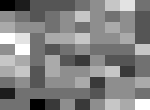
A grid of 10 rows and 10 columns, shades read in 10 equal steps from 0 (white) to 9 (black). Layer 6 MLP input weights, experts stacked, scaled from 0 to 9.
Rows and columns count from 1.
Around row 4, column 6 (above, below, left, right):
5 4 3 4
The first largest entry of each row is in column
1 3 10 10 4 6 9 7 1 3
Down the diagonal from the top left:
9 5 4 3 5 7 3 4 4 0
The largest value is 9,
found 2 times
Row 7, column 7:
3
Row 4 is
0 1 5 3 3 2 4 4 3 6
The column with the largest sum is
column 3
